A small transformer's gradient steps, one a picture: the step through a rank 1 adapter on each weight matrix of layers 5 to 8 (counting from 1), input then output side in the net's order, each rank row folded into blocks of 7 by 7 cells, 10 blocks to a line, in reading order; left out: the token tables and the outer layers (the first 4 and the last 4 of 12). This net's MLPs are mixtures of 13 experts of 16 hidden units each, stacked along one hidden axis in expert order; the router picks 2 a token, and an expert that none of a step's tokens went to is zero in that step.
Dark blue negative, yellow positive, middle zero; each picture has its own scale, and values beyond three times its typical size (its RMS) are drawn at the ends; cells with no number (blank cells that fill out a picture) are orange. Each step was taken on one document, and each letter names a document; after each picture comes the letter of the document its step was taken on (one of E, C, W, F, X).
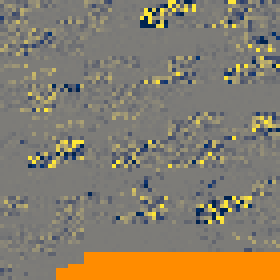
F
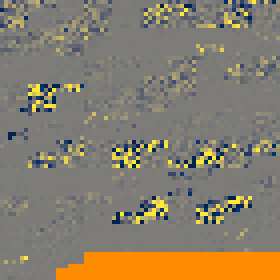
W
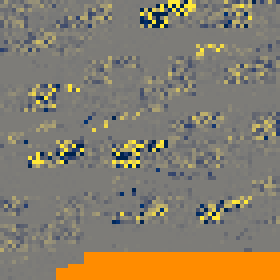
W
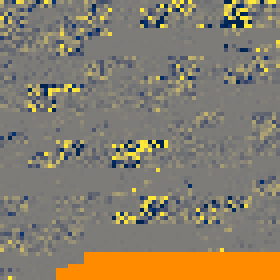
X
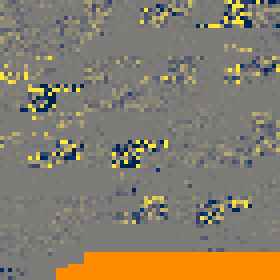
X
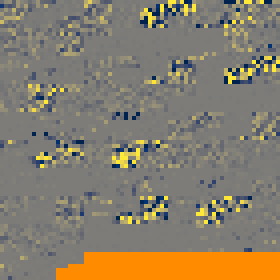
F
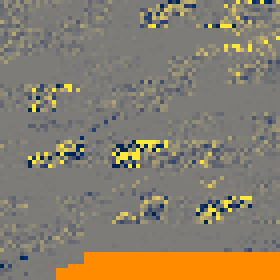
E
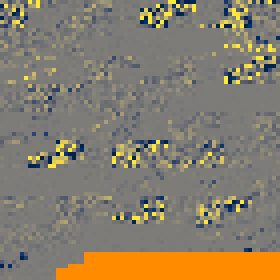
F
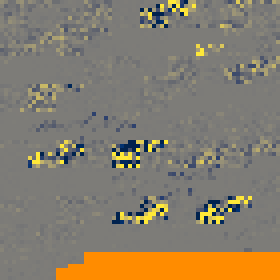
W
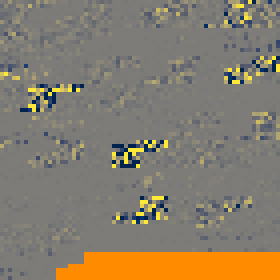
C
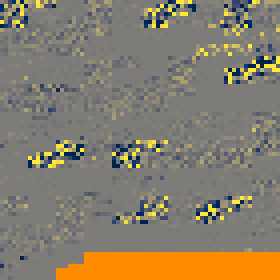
E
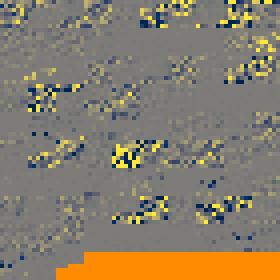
F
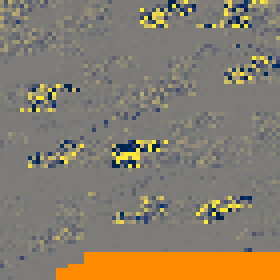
E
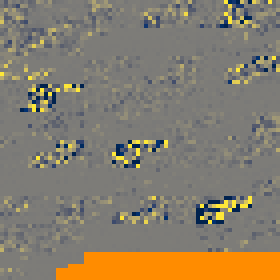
X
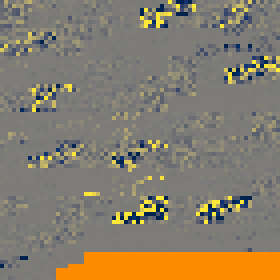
E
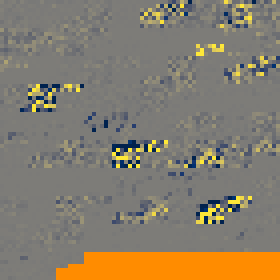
W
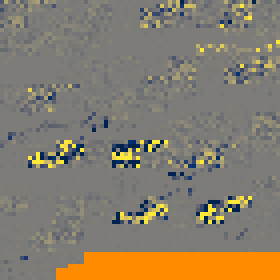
W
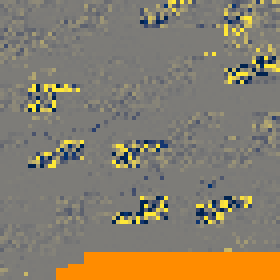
F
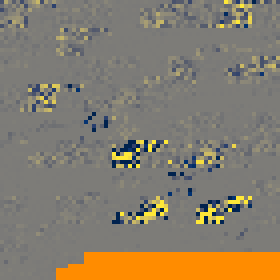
W
